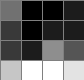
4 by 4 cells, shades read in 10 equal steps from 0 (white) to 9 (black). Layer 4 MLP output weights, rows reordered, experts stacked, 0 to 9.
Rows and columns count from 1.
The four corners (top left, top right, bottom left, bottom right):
5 8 2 1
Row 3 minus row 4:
5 8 4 5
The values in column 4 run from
1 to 8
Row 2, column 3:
8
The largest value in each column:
7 9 9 8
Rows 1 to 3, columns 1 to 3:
5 9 9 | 7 9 8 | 7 8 4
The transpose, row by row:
5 7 7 2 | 9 9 8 0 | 9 8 4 0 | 8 8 6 1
